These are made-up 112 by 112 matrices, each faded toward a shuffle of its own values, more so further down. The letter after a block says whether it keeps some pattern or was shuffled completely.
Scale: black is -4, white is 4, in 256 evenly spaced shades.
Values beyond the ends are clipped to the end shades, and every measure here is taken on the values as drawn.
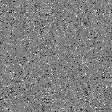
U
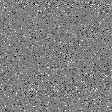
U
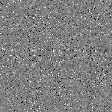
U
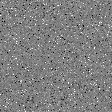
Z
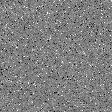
Z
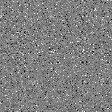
U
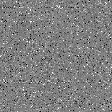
U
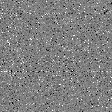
U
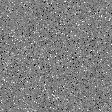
Z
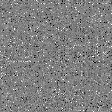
U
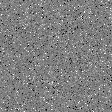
Z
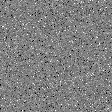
Z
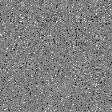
U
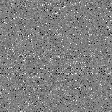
U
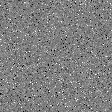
Z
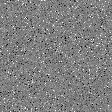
Z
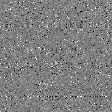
U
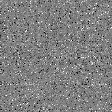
U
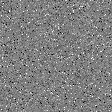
Z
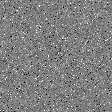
Z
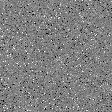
Z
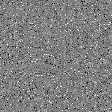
U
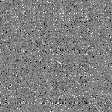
U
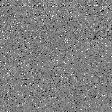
U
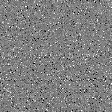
U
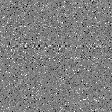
U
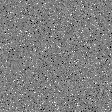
Z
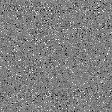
U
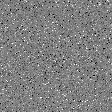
Z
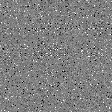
U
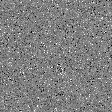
Z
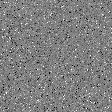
Z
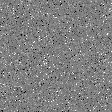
Z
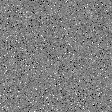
Z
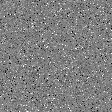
Z
